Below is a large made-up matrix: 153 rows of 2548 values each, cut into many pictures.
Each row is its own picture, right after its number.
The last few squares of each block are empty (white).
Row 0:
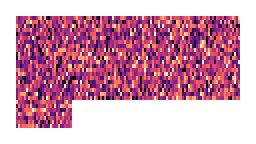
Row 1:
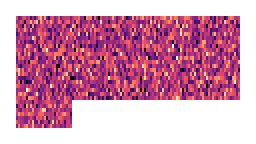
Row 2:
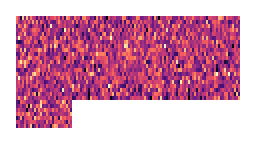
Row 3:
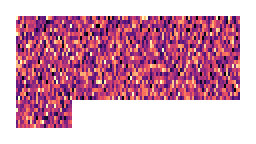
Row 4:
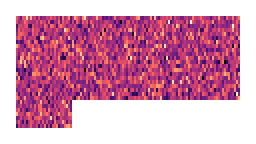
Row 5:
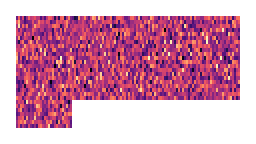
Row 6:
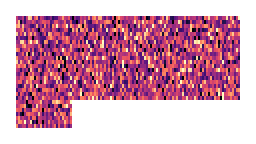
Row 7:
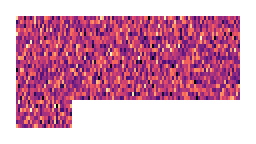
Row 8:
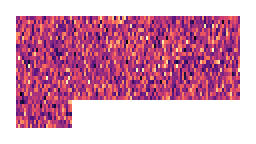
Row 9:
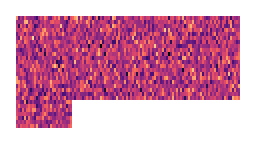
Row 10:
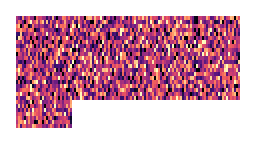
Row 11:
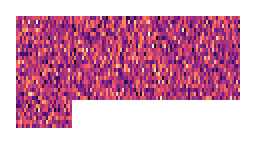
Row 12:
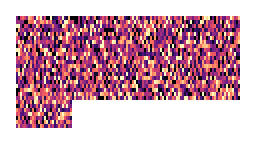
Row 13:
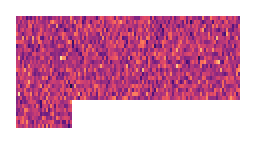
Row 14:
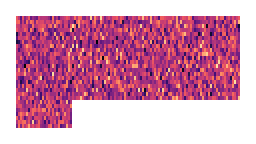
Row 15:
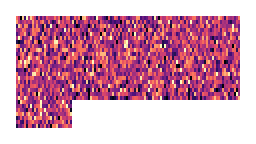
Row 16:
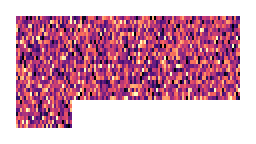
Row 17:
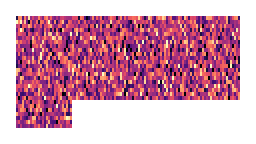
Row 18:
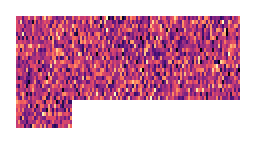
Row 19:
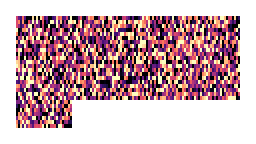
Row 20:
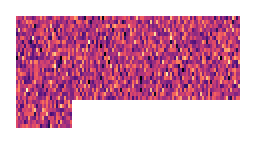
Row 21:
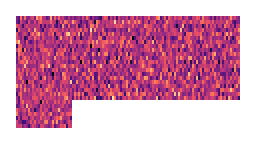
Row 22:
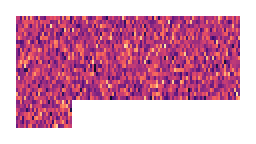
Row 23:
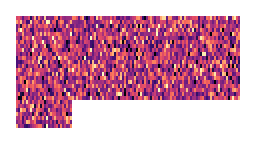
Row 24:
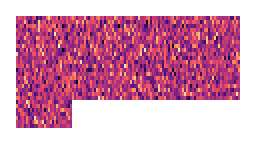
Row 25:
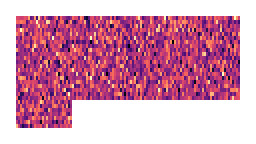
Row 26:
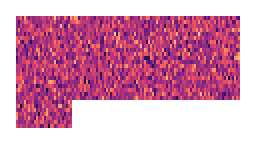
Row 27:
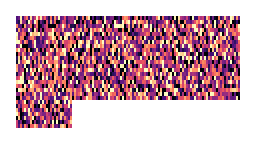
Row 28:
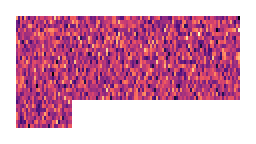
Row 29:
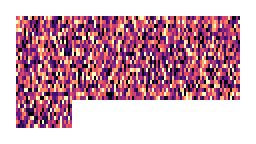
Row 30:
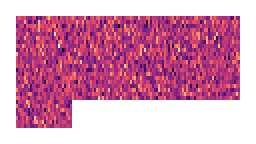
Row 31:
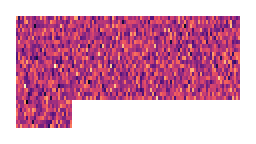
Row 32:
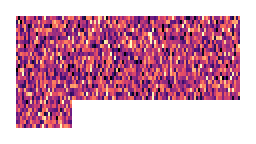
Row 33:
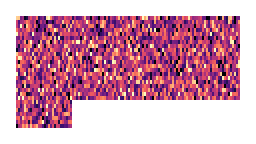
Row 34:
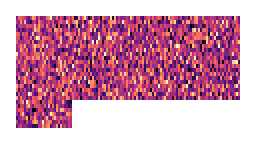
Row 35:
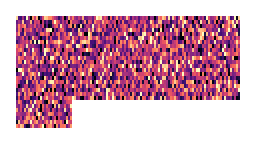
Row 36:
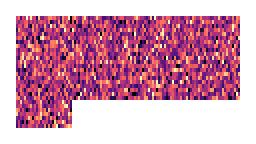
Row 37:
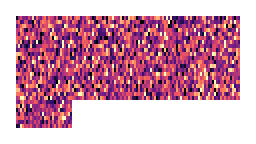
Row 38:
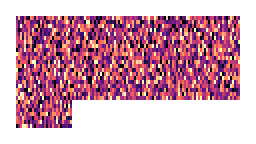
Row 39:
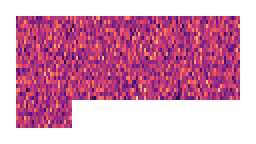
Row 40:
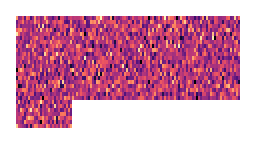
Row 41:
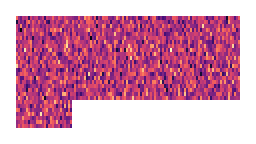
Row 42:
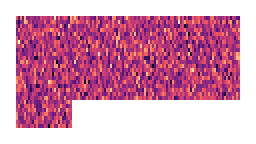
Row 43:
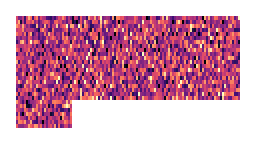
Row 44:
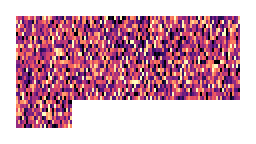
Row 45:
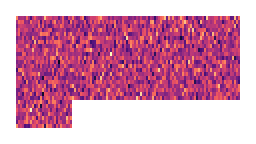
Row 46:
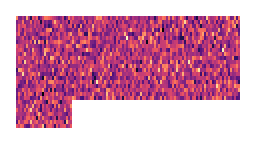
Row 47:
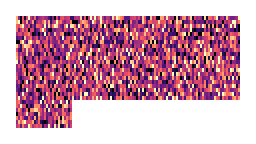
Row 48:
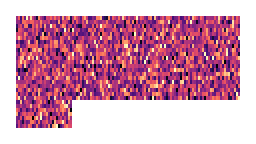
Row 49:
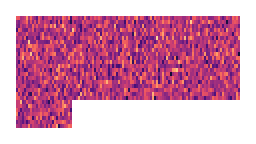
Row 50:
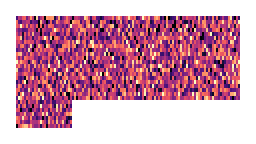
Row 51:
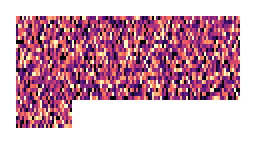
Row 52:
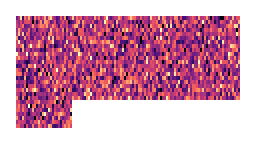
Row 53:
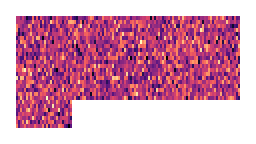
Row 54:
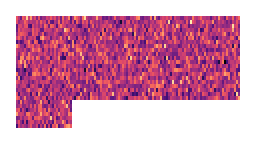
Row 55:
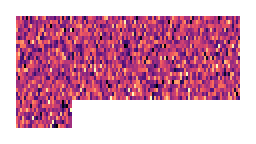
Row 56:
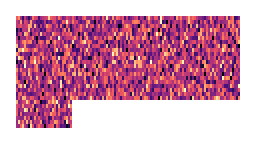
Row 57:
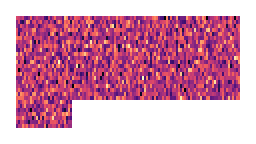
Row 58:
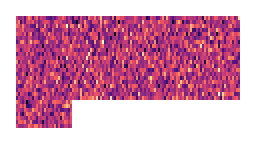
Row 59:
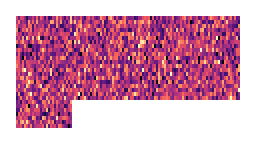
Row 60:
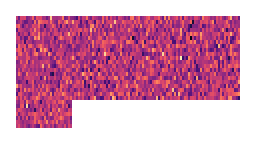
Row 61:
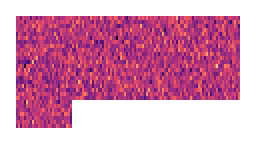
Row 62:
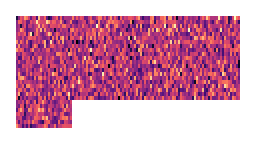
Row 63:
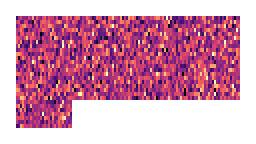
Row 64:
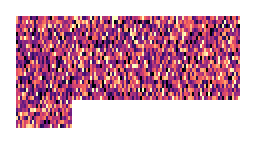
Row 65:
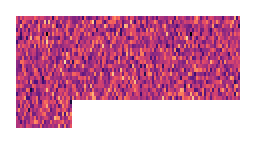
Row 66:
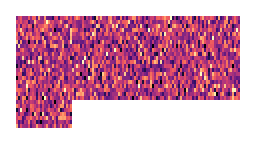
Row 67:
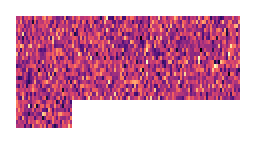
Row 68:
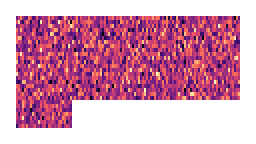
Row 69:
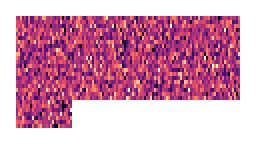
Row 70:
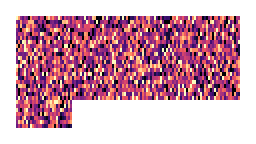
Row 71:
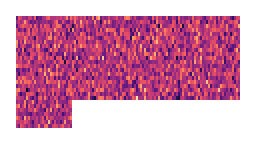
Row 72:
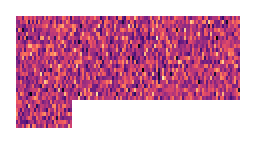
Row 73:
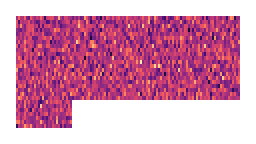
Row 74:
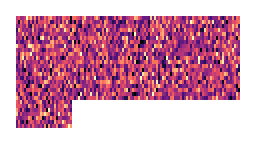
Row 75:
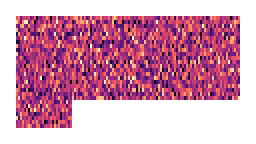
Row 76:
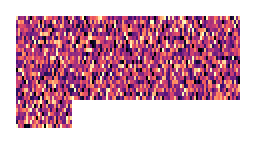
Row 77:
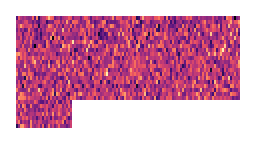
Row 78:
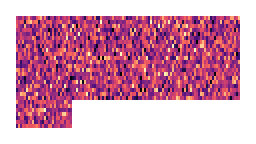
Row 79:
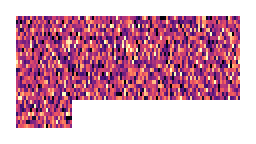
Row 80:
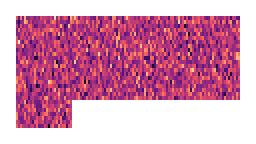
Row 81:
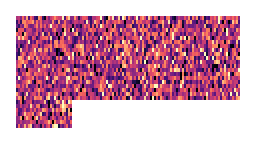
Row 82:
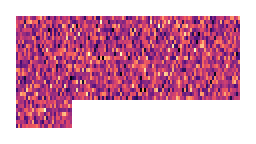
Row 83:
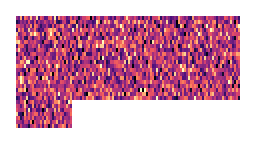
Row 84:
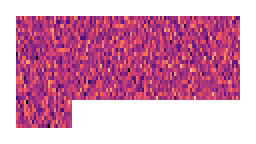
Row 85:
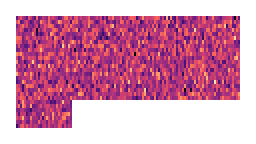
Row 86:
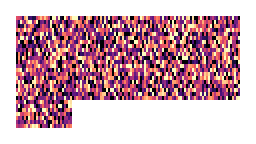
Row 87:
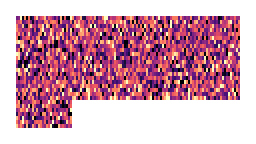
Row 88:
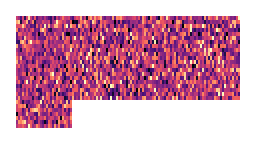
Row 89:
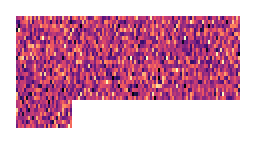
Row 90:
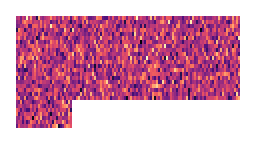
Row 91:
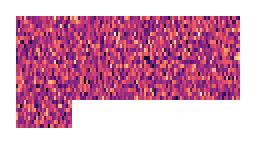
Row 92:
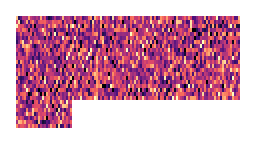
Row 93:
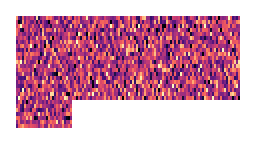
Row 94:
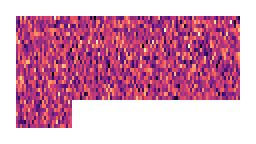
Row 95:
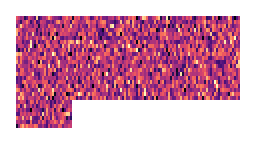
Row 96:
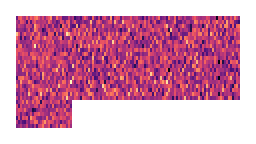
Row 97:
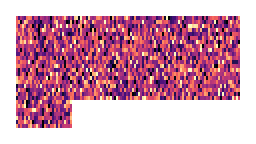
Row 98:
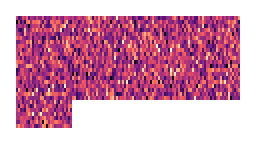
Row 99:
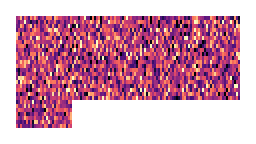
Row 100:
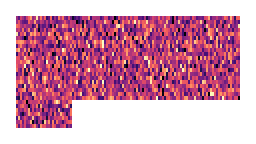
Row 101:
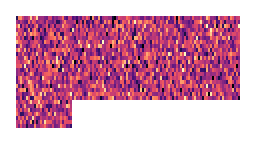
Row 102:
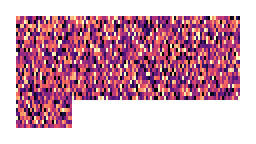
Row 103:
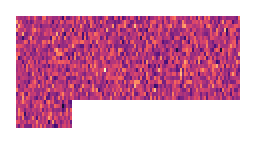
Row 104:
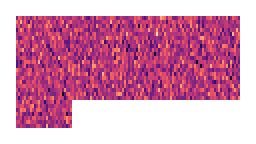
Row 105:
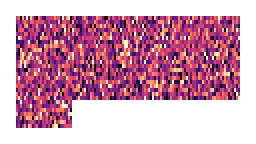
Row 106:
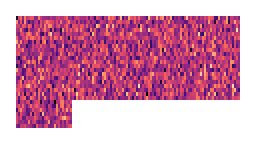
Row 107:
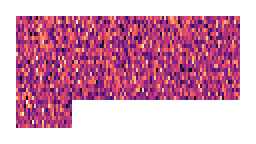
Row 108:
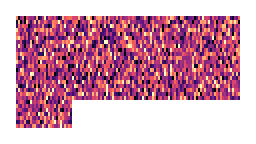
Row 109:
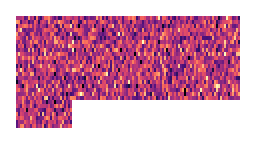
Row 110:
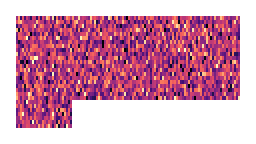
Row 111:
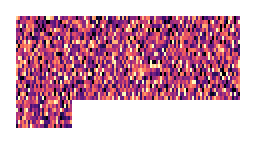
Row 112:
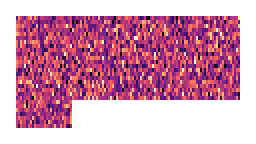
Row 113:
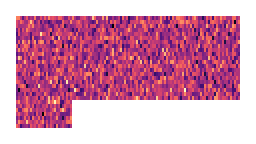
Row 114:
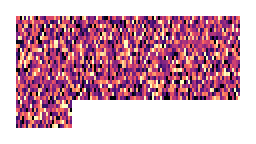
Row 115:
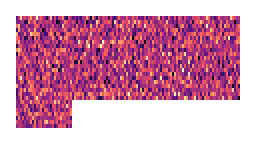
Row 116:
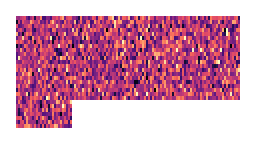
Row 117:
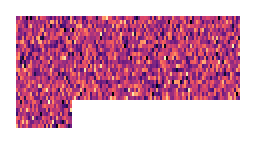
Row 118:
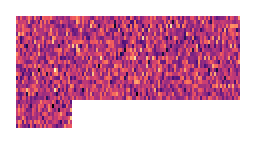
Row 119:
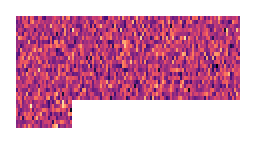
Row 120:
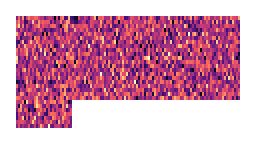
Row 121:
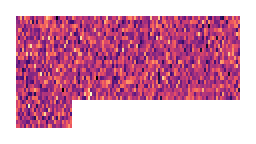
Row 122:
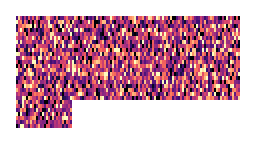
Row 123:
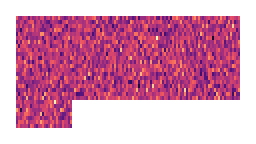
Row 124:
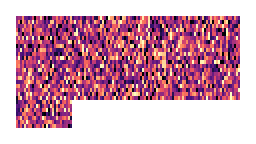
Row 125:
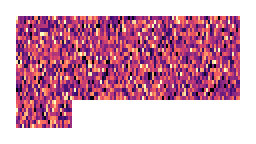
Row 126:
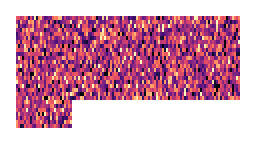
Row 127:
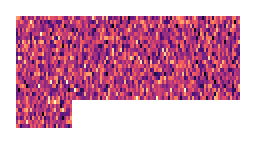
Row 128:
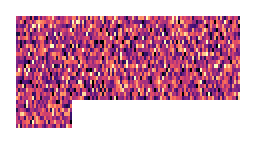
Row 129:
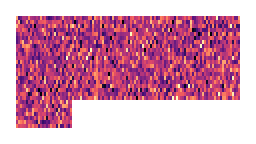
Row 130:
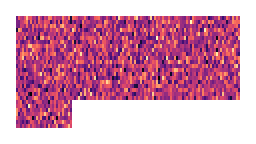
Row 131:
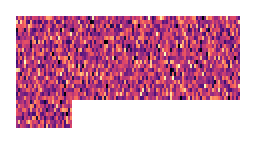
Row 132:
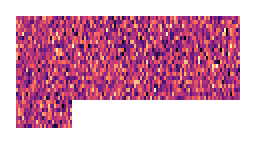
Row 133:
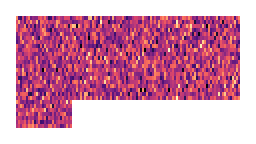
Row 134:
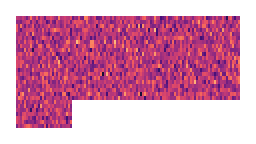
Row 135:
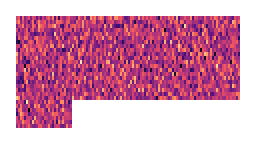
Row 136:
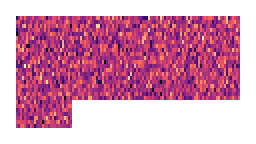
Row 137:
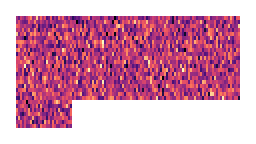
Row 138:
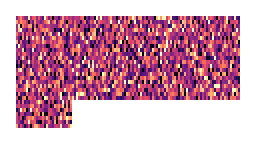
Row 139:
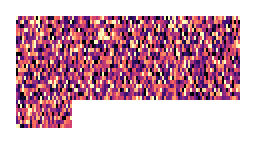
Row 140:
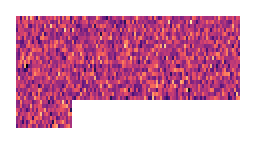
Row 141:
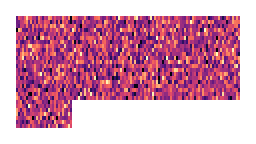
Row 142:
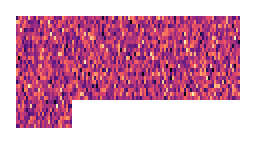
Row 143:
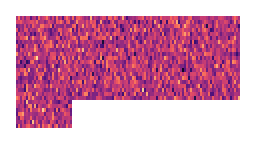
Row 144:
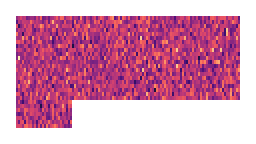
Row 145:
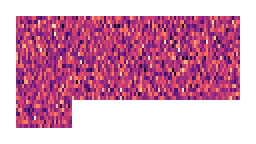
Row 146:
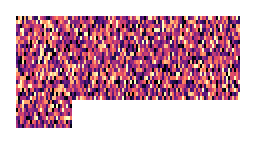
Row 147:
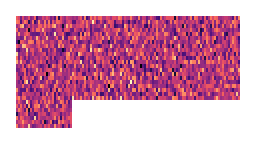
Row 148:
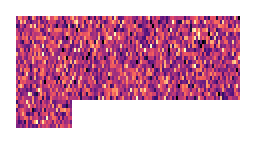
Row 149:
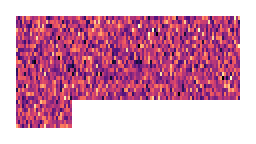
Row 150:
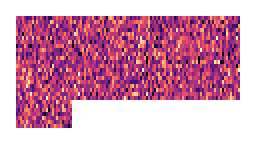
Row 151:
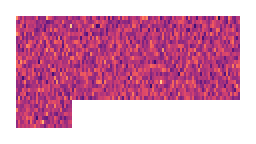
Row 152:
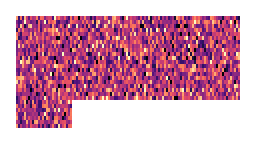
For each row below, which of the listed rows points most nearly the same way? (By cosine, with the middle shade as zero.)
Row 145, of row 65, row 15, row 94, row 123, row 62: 65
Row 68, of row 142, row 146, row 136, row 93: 142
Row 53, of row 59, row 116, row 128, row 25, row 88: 59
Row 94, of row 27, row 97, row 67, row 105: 27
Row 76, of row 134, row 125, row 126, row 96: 125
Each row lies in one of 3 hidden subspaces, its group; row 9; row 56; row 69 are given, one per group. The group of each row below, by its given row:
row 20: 9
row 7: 56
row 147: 9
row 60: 9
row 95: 56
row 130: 69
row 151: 56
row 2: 69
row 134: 56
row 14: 9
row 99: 9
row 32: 56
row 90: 69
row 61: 9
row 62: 56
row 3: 56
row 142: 56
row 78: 9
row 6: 9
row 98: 56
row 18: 69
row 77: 56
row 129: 9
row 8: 69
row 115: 9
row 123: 56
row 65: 9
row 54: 69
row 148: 9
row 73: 56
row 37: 56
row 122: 56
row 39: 9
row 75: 9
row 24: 9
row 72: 69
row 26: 9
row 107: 9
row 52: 69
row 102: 9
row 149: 56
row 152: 9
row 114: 69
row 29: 56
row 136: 56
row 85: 56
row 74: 69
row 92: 9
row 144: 69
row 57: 56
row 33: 56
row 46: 56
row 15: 69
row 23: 56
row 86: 9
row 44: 69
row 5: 9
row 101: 9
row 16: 69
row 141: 69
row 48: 69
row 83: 9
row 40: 56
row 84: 9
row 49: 69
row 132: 69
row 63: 56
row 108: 56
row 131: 56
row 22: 69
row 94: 9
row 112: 9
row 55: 69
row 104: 56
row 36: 69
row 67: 69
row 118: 69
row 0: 9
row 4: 69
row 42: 9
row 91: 9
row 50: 56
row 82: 9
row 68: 56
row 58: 9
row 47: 9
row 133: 9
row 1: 9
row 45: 56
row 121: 69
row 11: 69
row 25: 56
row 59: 69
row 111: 56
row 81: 69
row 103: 69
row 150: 69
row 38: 56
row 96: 9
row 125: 56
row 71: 9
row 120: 9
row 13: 69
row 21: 9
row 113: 56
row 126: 56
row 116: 69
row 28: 9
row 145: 9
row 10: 9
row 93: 56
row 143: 9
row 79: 56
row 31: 9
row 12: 9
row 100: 9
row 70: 56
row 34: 9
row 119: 69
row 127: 56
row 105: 69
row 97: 9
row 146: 56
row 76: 56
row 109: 56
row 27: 9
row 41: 56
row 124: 69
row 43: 9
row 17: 56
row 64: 9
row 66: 56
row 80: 9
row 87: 69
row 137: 9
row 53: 69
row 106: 56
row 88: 9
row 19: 69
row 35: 56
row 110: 9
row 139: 56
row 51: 69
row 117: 69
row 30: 9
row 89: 69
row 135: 9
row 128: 9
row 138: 56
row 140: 69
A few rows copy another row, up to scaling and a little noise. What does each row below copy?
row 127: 113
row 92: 129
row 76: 45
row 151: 3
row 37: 63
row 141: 130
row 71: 39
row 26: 91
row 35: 46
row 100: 137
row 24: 30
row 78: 82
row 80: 42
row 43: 58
